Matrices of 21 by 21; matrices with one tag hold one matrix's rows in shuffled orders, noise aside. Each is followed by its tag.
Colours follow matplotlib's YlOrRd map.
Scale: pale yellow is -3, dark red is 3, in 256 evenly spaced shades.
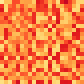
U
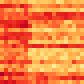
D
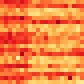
D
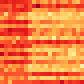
D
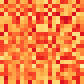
U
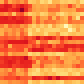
D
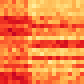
D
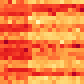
D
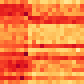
D
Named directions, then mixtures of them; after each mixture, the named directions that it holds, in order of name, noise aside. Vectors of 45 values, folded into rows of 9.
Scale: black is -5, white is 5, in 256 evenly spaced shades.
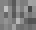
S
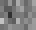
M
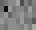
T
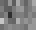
M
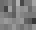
S, T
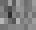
M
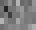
M, T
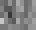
M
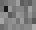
T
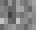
M, S
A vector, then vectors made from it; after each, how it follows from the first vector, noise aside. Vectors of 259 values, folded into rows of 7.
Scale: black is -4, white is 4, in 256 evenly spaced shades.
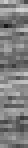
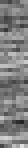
reversed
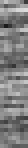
copied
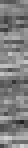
reversed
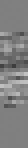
partly zeroed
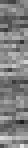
reversed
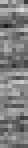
copied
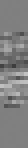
partly zeroed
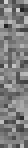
sign-scrambled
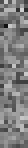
sign-scrambled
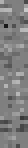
partly zeroed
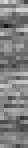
copied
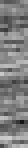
reversed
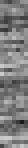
reversed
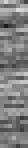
copied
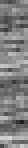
reversed
